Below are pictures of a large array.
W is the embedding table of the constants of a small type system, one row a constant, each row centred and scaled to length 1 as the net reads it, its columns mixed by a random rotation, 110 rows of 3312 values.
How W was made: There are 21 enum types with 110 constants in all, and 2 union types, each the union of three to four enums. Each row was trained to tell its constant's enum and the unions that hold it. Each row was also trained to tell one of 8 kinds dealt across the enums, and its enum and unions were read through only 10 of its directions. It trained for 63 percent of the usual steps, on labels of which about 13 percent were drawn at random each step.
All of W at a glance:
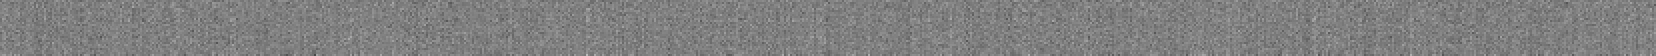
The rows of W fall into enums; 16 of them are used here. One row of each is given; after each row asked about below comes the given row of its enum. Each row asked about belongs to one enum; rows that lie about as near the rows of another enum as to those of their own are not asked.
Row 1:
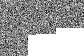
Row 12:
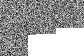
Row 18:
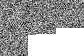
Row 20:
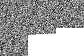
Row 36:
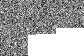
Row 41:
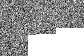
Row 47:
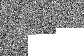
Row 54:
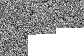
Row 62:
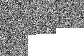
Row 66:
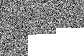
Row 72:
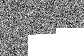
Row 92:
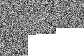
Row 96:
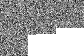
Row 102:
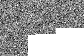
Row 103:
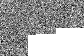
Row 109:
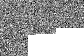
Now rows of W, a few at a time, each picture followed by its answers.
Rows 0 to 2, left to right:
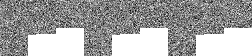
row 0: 18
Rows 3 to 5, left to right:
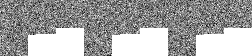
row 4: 96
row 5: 102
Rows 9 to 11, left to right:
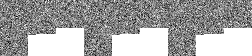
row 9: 92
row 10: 47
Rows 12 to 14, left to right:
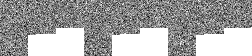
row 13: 103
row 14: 66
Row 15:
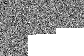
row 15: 66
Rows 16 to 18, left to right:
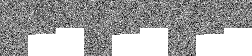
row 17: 72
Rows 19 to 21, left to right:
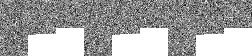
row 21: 18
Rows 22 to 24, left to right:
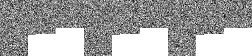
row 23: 92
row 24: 1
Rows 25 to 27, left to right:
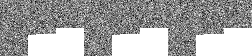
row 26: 20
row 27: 102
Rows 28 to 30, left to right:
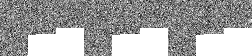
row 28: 20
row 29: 1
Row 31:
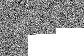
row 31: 72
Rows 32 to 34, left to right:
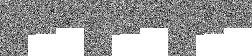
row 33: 41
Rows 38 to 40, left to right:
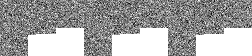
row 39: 72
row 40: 36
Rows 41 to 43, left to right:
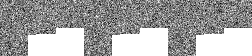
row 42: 20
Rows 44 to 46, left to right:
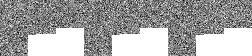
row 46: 92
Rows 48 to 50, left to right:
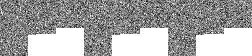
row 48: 18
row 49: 66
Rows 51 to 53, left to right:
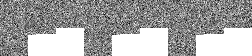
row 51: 36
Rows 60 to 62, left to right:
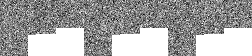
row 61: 62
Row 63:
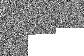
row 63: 20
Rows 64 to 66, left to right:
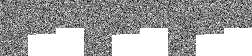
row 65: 36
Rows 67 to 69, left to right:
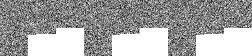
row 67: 66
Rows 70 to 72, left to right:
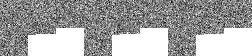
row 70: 54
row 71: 109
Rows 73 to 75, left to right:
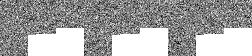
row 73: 18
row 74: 72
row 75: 103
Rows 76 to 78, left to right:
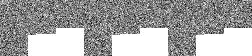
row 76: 103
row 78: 41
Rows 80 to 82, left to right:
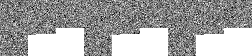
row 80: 102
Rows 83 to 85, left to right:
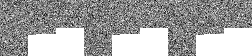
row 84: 92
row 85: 103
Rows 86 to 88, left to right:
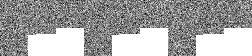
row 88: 102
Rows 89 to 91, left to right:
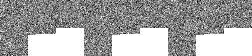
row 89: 20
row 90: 18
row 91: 62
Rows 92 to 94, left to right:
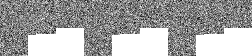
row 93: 72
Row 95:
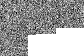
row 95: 12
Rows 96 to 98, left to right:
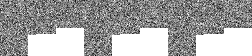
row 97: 41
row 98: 41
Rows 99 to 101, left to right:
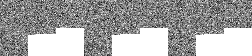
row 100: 36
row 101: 36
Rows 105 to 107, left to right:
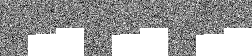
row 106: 66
